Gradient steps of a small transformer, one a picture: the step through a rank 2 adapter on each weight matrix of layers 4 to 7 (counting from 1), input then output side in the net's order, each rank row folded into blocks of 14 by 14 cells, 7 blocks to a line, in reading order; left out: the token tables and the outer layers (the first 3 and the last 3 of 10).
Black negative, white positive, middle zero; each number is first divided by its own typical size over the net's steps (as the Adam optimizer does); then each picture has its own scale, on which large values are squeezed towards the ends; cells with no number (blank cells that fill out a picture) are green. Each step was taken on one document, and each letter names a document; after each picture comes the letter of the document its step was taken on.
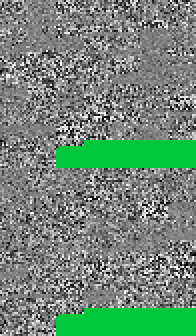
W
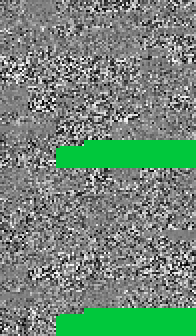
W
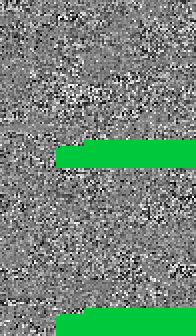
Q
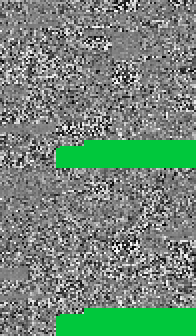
W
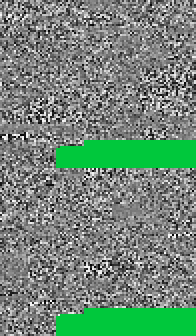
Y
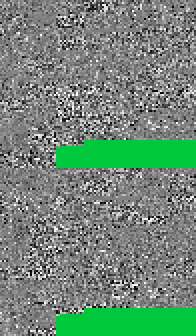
Q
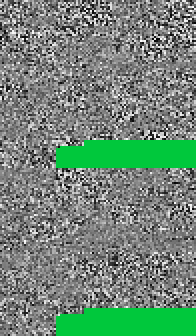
Y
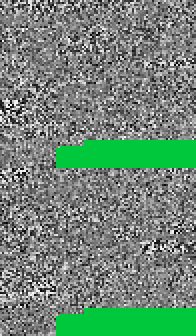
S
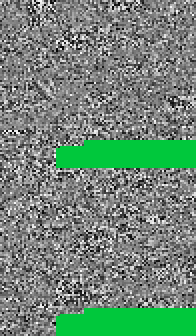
S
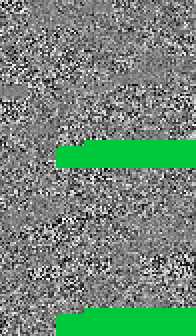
W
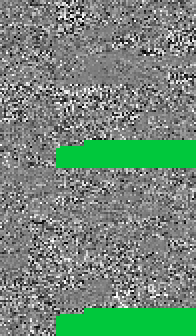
Q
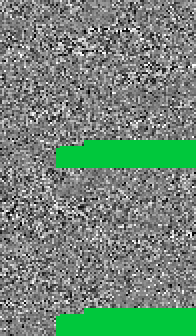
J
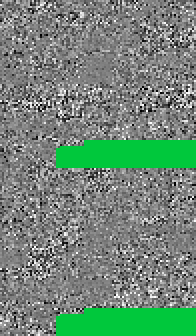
Q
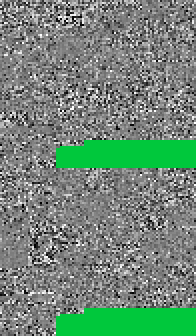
Q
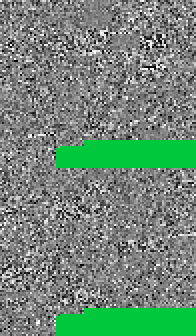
J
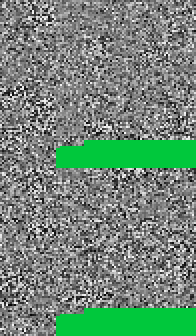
S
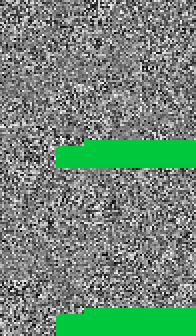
Y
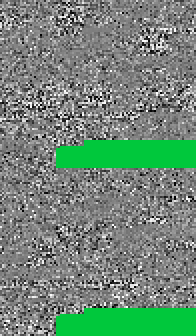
Q
